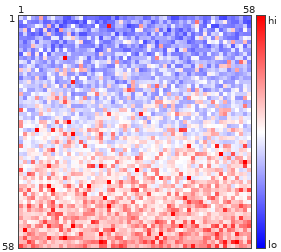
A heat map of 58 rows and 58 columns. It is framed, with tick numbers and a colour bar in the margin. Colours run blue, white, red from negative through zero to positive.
Stripes: none. Odd rows or columns: none. Slope: up to the bottom. Grain: fine.
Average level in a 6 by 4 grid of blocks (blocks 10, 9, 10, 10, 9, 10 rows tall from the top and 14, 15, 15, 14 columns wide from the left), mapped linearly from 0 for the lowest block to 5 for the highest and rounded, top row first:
0 0 0 0 | 1 1 1 1 | 2 2 2 2 | 3 3 3 3 | 4 4 4 4 | 5 5 5 5
